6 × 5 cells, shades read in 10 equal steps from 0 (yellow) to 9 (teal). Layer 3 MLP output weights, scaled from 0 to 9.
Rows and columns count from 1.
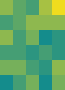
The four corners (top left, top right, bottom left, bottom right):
4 0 9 5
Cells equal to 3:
1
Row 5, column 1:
5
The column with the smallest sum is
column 5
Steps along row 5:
same up up down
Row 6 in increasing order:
5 5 7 9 9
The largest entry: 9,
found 3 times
